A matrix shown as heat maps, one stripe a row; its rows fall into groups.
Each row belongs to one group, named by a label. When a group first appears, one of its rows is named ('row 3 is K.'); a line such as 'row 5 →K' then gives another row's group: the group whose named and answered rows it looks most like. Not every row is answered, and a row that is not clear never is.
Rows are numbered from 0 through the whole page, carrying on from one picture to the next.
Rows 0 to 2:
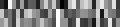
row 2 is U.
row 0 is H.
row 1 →U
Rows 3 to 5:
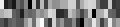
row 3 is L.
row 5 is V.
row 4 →H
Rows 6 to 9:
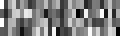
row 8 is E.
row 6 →E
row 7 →V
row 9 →H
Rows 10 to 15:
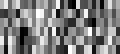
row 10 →U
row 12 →U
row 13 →H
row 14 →E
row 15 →H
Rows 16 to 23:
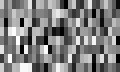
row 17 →U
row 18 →E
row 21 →E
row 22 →H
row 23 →U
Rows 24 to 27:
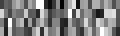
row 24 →V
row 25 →E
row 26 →H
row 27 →H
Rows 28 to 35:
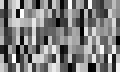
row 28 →E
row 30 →V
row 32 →L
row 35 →U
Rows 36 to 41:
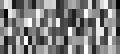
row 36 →H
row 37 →V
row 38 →U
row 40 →L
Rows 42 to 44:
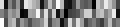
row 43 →H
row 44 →E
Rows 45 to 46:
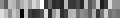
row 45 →V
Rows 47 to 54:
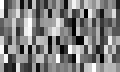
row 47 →L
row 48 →E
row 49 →U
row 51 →V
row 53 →U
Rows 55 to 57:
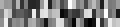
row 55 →E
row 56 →H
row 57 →U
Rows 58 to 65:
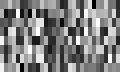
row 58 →H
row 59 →L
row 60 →V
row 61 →V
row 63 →V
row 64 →V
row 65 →E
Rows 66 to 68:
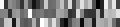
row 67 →U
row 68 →H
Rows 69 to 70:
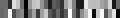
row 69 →V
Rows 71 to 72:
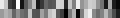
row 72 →H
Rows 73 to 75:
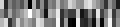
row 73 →L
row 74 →U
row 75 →U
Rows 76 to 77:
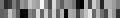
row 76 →V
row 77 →H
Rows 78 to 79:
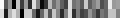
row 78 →L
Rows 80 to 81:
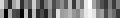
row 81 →L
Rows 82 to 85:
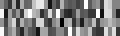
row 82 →V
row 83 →U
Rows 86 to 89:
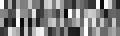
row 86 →U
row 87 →L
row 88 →L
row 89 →V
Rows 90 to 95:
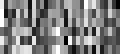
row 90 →L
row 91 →L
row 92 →L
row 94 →L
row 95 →U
